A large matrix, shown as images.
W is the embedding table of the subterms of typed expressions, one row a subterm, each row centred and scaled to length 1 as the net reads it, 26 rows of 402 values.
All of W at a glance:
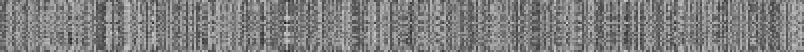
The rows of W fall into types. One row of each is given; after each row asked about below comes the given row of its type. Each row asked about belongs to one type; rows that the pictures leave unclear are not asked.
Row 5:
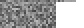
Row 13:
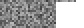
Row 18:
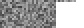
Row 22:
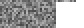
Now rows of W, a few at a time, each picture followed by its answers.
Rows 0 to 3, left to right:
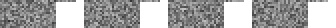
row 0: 13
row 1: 13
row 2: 5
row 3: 18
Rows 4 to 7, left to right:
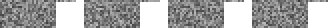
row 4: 18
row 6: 22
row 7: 13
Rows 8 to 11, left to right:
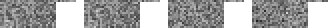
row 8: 5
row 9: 5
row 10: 13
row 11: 22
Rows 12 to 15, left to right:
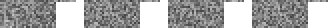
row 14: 22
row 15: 13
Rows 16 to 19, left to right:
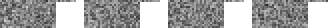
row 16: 18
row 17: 5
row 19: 22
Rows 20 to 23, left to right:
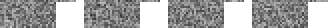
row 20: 5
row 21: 22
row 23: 5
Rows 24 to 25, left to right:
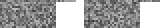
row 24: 5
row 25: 13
